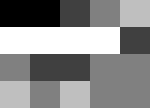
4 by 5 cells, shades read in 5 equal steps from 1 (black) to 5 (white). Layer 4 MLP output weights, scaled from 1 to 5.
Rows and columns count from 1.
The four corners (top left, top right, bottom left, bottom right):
1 4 4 3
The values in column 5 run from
2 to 4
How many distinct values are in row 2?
2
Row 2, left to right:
5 5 5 5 2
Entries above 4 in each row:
0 4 0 0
